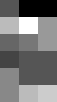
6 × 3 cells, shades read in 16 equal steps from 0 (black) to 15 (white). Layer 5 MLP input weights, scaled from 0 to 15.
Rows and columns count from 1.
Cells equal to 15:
1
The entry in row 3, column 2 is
7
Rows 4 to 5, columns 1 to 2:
4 5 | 8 5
